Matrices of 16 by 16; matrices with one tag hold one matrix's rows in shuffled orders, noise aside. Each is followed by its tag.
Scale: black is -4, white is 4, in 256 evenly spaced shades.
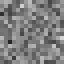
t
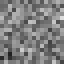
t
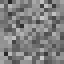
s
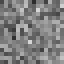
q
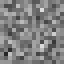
s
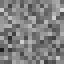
t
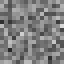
t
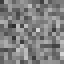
q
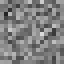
s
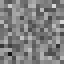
t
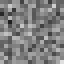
t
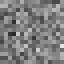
q
